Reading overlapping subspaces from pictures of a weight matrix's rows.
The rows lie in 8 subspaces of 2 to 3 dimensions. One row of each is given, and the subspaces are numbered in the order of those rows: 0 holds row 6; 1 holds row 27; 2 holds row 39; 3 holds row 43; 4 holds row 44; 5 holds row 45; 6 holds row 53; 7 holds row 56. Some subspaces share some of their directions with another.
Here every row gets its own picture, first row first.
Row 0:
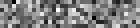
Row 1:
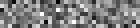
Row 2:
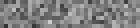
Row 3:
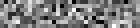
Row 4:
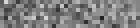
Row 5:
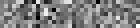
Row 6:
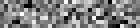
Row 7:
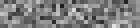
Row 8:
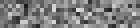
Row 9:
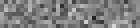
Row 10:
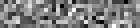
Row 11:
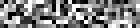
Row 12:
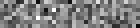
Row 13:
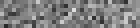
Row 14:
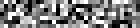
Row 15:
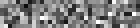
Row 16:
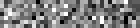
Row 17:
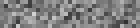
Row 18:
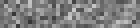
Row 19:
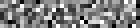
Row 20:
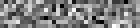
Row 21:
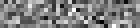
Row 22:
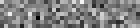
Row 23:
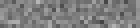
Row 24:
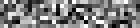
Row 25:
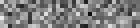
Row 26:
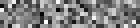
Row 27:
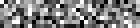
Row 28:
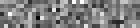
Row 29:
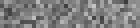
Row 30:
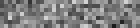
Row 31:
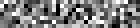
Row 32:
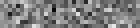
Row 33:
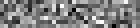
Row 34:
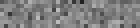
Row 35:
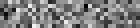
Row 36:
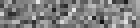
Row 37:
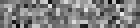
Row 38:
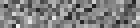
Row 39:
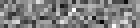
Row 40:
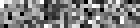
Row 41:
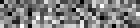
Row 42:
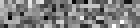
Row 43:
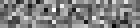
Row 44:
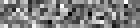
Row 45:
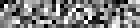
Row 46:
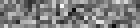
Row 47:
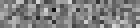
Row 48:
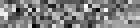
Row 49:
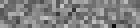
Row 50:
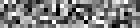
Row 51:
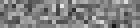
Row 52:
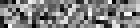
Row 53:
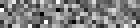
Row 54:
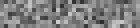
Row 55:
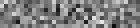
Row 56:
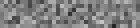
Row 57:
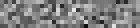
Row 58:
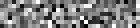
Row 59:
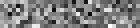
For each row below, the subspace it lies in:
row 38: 0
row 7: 7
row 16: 2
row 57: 0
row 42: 5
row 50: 5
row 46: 3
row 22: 1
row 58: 0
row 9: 4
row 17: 0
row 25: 4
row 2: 4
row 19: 0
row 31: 5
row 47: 3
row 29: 2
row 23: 0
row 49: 6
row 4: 2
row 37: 0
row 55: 5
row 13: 2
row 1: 6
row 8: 4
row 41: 1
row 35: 7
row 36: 2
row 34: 1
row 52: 4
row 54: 1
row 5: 3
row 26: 6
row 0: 6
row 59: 4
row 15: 4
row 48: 7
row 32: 4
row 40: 5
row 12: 3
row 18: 0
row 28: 1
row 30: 5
